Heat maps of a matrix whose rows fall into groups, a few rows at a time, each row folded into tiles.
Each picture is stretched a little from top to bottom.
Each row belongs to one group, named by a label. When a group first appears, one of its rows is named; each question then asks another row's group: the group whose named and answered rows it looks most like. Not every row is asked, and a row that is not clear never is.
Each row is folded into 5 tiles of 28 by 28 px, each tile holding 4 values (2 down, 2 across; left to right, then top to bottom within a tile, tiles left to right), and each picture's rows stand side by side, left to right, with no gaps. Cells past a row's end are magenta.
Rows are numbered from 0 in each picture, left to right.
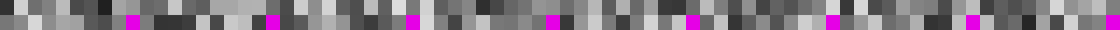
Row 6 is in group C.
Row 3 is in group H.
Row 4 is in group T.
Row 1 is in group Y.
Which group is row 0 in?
C
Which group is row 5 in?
H
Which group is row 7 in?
Y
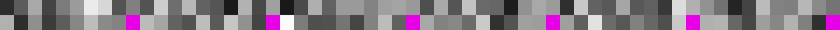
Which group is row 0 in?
Y
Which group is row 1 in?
H
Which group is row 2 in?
Y
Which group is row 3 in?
H
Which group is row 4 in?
C
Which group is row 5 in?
Y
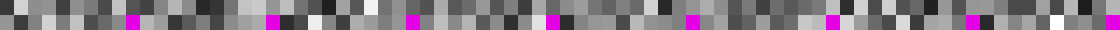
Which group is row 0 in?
C
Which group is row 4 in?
T
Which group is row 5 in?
H
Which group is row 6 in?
H
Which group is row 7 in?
T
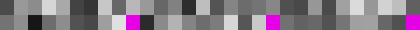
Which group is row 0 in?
H
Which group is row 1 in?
T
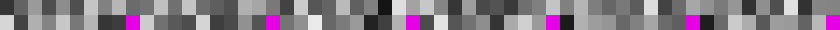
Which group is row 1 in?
H
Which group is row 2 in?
C
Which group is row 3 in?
H
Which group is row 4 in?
T
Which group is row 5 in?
T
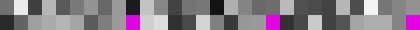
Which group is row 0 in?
C
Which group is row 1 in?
H
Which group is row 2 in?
T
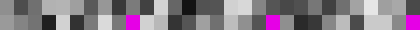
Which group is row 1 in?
Y
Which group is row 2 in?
Y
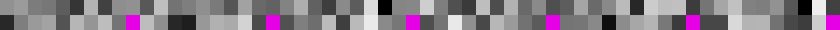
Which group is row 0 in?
T
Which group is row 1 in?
Y
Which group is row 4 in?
Y
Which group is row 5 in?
C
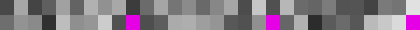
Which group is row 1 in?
C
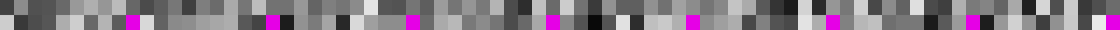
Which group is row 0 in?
Y
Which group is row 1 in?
Y
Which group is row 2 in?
T
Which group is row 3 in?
C
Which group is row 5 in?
H
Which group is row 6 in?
C
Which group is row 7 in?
T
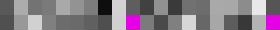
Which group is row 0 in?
C
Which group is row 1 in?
C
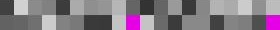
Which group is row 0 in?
C
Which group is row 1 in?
Y
